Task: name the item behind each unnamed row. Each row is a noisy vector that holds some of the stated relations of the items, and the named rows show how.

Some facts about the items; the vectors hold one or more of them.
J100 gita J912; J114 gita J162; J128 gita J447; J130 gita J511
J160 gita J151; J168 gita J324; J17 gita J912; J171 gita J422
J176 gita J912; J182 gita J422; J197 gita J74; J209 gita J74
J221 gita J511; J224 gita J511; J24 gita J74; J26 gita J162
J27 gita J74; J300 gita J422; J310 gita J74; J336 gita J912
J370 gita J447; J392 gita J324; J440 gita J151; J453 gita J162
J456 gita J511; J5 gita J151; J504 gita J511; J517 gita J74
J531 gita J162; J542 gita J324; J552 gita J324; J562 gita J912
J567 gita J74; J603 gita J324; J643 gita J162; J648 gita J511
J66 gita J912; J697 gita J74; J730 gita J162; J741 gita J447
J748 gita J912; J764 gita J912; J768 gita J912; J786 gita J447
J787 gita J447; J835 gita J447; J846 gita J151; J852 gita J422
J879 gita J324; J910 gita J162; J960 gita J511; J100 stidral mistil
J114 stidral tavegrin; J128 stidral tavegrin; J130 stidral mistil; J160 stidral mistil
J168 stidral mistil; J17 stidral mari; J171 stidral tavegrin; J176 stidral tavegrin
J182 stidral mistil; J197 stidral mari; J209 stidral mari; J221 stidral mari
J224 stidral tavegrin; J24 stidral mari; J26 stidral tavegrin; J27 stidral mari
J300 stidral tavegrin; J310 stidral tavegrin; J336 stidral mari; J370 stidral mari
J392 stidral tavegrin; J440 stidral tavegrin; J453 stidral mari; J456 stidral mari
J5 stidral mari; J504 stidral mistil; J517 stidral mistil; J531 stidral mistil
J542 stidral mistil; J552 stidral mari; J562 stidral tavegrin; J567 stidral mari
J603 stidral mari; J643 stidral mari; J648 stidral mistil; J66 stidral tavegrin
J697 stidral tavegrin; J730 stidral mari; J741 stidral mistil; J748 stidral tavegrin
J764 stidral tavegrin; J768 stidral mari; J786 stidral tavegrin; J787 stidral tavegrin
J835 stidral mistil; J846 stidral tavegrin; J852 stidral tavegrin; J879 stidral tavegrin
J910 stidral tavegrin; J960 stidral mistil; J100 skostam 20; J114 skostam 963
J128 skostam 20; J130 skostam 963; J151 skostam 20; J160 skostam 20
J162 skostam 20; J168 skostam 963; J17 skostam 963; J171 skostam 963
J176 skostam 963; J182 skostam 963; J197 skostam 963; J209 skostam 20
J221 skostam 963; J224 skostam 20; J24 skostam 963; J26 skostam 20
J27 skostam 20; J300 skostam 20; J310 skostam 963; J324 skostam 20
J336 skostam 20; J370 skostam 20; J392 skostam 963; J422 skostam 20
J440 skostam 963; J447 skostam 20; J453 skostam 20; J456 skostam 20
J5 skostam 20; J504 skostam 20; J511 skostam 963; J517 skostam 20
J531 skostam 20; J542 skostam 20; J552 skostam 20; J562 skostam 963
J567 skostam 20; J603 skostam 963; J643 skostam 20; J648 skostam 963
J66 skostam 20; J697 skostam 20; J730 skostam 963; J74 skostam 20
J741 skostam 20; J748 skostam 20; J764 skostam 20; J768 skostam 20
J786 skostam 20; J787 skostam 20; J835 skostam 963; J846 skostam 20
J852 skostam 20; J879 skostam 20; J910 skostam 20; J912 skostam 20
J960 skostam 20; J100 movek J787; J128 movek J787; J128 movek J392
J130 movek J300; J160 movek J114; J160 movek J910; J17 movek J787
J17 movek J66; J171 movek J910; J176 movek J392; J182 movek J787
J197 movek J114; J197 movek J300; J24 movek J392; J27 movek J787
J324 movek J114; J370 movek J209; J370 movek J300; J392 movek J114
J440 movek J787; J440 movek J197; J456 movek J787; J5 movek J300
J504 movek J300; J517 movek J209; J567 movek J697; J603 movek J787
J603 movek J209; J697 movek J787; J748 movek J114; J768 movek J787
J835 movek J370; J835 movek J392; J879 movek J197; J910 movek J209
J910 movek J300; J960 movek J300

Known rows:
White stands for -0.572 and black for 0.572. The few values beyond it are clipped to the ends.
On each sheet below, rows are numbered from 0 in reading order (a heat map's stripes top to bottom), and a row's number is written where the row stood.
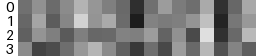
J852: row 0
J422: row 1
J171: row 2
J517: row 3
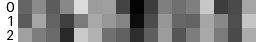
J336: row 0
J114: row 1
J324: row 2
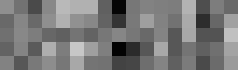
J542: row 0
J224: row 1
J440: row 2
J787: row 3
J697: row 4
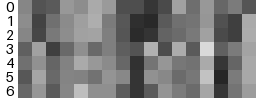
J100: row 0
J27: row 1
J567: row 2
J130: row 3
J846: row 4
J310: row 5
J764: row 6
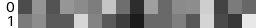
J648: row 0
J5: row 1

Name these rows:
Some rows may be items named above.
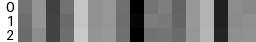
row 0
J74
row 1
J74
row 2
J74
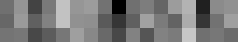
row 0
J74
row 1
J764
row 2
J835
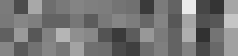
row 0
J603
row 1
J440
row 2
J764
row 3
J697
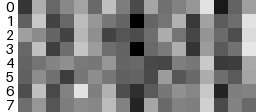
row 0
J511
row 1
J300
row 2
J879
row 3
J300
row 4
J17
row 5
J176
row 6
J912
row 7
J168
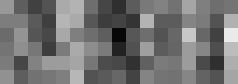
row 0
J160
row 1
J748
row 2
J197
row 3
J392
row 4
J456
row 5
J128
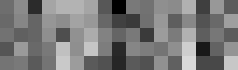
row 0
J741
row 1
J66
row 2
J182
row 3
J162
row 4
J370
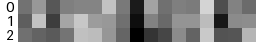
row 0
J168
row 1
J447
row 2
J209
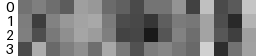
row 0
J910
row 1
J456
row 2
J768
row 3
J562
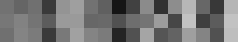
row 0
J24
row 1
J910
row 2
J392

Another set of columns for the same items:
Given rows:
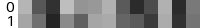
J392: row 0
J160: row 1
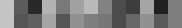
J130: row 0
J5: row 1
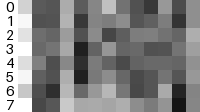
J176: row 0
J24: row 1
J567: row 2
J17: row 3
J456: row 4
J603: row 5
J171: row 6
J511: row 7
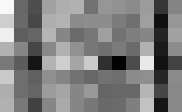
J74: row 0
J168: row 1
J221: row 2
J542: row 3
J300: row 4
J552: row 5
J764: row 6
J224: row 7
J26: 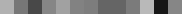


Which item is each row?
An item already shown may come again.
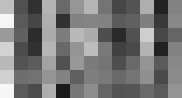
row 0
J171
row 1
J24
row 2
J910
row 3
J171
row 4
J5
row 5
J336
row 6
J603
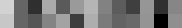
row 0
J835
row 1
J562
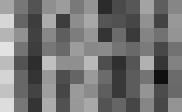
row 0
J66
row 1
J440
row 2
J100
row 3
J324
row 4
J392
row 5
J197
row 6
J370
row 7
J182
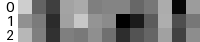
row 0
J310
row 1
J787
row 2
J697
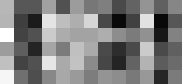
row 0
J5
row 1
J114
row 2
J511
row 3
J910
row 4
J209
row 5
J162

